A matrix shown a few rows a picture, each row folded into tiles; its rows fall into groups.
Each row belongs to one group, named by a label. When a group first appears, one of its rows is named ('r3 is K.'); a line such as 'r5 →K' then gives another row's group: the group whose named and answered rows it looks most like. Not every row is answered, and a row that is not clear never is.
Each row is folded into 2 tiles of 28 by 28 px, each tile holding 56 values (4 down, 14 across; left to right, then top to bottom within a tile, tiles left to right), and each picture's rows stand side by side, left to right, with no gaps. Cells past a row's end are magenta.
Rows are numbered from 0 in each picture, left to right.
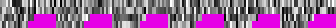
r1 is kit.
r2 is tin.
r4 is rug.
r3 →tin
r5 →tin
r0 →rug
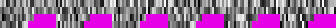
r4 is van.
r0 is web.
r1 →kit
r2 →tin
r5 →web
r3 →web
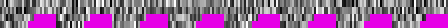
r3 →van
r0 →rug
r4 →rug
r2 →van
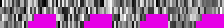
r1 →kit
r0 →kit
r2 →web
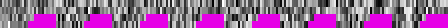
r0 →kit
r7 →tin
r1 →web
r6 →kit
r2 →rug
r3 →van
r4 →rug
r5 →kit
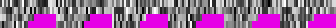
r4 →kit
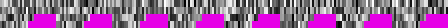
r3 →web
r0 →rug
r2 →van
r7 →van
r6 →rug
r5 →rug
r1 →tin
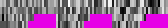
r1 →van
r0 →web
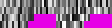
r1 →rug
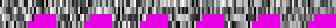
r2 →tin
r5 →tin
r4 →van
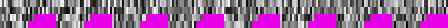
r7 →rug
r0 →van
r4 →tin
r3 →kit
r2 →tin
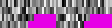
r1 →web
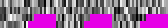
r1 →web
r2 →tin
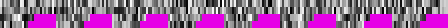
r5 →van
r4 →kit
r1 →tin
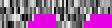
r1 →tin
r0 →van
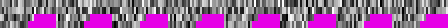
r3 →web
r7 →kit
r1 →web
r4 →van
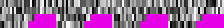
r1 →tin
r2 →web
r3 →kit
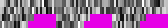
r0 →web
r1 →rug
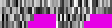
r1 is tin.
